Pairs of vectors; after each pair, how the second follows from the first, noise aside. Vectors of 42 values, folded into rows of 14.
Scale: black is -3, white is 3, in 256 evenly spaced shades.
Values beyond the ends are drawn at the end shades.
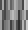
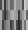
copied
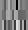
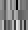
copied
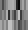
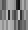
copied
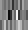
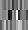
copied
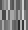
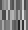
copied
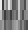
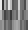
copied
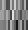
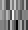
copied
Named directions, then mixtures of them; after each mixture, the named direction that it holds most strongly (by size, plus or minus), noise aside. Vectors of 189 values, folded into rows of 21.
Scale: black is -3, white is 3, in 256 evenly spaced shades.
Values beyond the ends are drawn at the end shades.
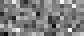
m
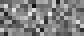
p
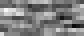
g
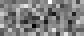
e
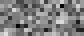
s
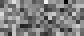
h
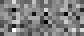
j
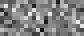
p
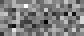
j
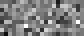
p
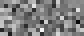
p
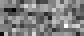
g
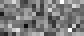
m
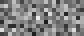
p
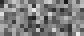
h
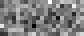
e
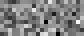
e
